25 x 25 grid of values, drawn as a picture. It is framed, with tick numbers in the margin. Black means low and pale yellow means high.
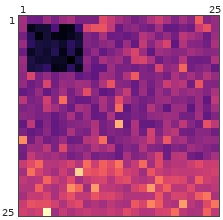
Odd patch: lower, in the top left. Ninth with the lowest average: top left. Seam: horizontal, 70% of the way down, the bottom part higher. Stripes: none.
